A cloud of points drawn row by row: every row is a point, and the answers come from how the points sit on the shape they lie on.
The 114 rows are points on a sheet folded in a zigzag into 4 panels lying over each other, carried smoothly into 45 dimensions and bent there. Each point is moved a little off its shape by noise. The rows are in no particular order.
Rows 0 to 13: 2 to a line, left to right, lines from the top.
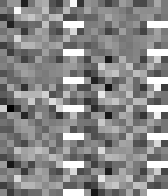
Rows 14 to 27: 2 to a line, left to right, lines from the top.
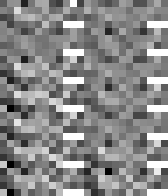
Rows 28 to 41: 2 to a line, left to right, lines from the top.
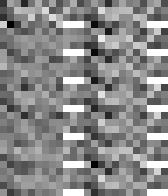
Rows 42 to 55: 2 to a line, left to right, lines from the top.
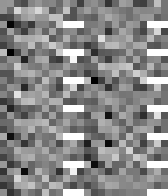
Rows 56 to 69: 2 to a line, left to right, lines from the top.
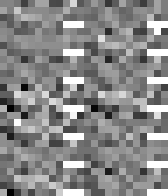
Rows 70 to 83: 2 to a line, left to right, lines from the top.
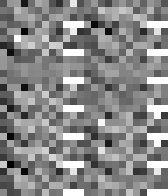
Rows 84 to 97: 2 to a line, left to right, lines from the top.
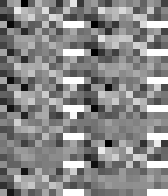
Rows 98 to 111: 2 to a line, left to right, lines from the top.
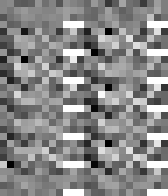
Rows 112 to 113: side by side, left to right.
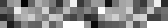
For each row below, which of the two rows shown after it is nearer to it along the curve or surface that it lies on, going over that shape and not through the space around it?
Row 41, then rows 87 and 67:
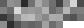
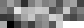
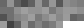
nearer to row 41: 87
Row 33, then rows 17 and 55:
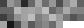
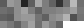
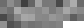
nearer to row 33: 55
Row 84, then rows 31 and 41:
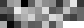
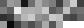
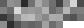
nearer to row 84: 31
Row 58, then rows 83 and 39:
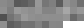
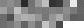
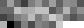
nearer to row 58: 39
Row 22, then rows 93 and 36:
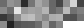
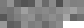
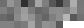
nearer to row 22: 36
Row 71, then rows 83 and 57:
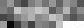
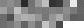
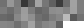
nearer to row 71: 57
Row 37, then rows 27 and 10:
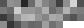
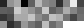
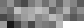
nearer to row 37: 27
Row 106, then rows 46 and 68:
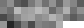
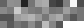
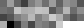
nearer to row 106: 68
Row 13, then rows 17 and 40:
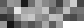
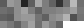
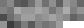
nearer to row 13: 17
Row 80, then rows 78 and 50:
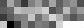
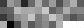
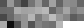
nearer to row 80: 50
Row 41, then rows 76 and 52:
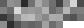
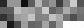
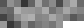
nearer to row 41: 76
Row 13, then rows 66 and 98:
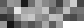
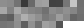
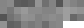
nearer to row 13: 66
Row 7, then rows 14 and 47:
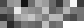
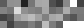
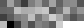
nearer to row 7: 14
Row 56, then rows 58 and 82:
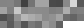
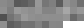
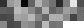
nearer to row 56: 82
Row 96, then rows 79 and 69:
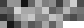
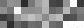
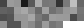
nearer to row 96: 69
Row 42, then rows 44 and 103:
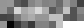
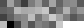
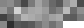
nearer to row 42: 44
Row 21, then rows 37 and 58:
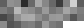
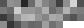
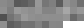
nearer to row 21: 37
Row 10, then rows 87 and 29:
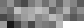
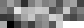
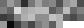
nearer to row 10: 87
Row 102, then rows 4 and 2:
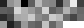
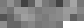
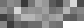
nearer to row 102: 2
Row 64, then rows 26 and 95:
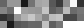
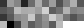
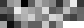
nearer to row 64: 95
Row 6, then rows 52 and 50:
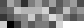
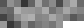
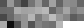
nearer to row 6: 50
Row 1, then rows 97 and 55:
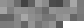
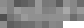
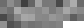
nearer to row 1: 55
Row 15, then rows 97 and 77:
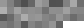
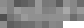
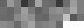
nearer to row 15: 77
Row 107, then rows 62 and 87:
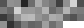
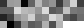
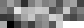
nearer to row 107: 62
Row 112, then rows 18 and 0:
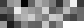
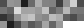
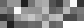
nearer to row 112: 0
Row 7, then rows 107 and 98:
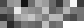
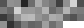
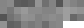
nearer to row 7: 107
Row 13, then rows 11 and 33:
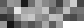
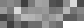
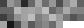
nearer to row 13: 11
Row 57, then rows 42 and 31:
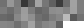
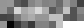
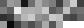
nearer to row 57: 31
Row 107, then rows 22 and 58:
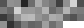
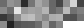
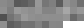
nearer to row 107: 22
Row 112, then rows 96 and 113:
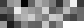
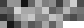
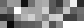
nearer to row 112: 113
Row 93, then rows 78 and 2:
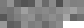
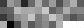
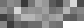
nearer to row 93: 78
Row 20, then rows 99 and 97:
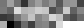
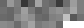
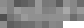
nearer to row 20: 97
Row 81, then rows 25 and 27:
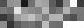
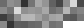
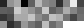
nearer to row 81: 27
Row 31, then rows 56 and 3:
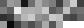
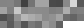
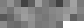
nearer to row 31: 56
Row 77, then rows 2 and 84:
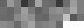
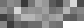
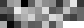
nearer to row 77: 2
